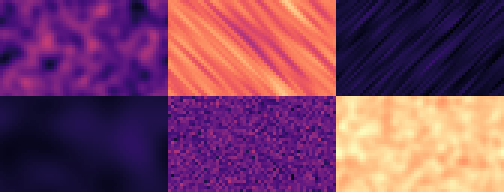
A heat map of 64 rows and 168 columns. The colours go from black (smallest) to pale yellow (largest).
It is made of 2 by 3 panels. Panel 1,1: low, blotchy. Panel 1,2: high, slanting down to the right. Panel 1,3: very low, slanting up to the right, faint in contrast. Panel 2,1: very low, smooth, faint in contrast. Panel 2,2: low, fine-grained. Panel 2,3: very high, blotchy, faint in contrast.
